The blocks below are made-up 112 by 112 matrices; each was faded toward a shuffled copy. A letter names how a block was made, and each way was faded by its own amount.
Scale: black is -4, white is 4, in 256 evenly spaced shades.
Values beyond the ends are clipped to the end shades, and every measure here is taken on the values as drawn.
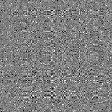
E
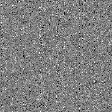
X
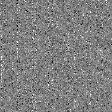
X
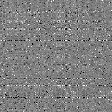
E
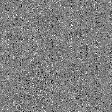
X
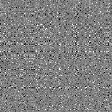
E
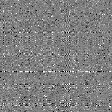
E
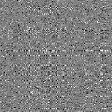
E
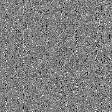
X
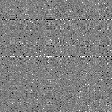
E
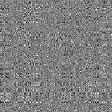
E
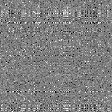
E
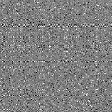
E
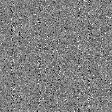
X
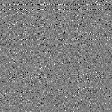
E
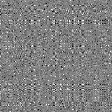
E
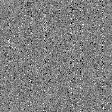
X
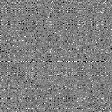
E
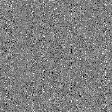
X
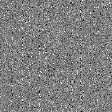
X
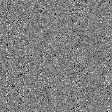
X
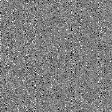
X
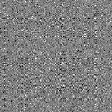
E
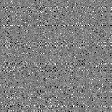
E
